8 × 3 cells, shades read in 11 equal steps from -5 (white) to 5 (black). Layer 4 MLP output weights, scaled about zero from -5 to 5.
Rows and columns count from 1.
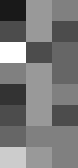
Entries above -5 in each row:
3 3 2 3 3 3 3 3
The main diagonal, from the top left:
4 -1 1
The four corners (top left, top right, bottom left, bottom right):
4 0 -3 0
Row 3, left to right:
-5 2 1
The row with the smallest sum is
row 8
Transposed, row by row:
4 2 -5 0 3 2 1 -3 | -1 -1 2 -1 -1 -1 0 -1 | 0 2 1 1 0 2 0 0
